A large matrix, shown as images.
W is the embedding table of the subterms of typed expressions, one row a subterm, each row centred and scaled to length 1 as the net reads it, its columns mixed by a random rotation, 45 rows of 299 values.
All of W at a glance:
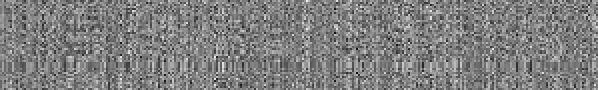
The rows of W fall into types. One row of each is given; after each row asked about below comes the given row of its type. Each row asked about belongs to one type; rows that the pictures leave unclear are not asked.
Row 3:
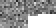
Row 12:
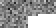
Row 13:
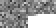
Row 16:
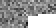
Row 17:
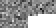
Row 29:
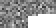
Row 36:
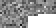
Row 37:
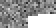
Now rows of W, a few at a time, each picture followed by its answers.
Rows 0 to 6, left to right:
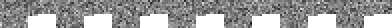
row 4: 16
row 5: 3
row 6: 16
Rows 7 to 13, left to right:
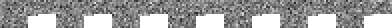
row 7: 12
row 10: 13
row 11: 29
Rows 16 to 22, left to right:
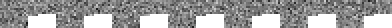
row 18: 29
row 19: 36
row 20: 37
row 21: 12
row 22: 37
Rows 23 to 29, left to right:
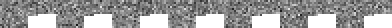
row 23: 29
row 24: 36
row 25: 37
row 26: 37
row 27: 12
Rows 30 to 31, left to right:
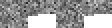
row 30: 37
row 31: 16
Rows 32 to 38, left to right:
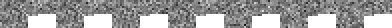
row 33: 16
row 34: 3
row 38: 29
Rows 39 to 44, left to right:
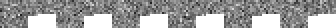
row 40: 16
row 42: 17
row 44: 29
